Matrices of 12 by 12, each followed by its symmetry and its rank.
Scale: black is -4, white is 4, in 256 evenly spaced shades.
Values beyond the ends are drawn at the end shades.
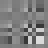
symmetric, rank one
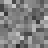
antisymmetric, full rank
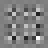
symmetric, rank one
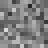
antisymmetric, full rank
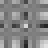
symmetric, rank one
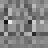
neither, rank two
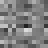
neither, rank two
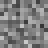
antisymmetric, full rank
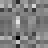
neither, rank two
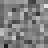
antisymmetric, full rank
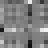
antisymmetric, rank two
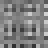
antisymmetric, rank two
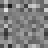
antisymmetric, rank two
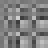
symmetric, rank one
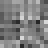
antisymmetric, rank two
